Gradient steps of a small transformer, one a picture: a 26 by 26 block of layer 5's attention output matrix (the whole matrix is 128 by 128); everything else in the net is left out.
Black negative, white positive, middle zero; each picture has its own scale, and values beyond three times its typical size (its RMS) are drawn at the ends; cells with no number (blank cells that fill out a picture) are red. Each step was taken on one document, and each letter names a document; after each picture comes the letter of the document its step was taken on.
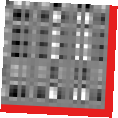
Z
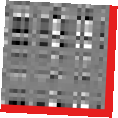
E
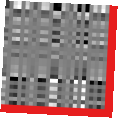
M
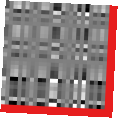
M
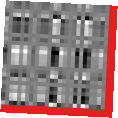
E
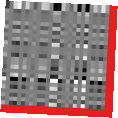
M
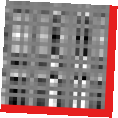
Z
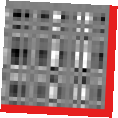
Z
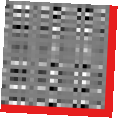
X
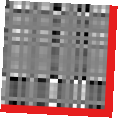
M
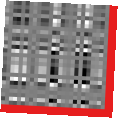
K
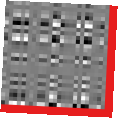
X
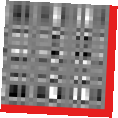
K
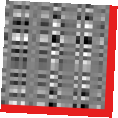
X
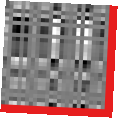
X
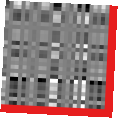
M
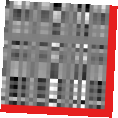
M
